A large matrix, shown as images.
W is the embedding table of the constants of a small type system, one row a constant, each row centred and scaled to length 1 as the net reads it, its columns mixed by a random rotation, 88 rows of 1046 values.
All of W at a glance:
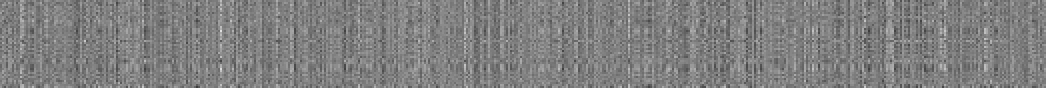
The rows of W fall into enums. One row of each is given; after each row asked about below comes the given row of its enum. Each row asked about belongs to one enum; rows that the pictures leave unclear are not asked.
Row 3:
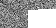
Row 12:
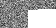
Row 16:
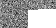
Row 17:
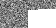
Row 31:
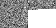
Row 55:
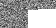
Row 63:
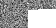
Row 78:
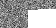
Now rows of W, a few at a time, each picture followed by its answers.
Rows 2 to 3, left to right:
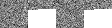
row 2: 31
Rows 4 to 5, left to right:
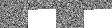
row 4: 31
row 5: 17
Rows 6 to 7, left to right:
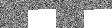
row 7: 78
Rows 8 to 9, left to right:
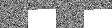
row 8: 31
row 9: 12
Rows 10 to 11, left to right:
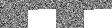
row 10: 12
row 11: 17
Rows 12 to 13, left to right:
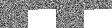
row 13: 63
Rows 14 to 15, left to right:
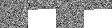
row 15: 12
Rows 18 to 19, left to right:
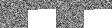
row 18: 17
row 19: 12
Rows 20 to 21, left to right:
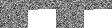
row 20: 12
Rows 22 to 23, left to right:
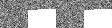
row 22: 78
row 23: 12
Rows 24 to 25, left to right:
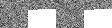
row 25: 3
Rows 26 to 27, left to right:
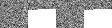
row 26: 31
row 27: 12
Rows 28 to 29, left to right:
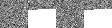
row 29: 78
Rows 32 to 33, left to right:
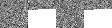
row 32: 31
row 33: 78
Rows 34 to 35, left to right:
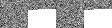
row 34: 12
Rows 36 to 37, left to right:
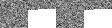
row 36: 17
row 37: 12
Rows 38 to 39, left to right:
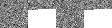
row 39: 78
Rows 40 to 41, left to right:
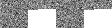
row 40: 16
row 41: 55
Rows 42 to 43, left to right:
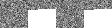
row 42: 17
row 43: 78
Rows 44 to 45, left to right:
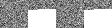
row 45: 31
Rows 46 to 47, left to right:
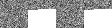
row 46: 78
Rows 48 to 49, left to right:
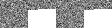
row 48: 17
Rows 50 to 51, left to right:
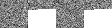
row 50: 31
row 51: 3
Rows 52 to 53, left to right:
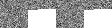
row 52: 78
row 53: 12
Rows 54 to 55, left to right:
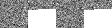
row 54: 31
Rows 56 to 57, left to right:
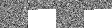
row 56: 31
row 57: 17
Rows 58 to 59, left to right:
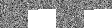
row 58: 63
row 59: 78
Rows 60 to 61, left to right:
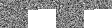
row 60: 55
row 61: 63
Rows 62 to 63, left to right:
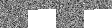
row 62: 78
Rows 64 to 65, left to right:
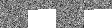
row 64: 78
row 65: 31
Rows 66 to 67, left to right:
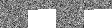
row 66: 78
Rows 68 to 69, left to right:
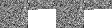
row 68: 31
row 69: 31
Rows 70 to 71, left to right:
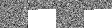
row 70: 31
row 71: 17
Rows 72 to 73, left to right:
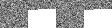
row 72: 17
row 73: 12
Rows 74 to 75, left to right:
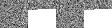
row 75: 63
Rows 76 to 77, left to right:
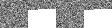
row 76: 17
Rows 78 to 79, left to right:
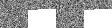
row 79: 63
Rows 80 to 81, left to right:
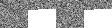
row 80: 3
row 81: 17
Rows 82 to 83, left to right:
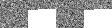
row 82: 17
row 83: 16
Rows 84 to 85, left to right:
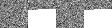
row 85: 12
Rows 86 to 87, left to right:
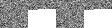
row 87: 12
